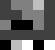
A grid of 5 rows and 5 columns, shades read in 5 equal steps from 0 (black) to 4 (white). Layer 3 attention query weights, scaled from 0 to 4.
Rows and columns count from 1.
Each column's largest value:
2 3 4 3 4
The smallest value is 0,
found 4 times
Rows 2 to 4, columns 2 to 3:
1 2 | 0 0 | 1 1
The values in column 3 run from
0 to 4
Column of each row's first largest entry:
4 3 1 1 3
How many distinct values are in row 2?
2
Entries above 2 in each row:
1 0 0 0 3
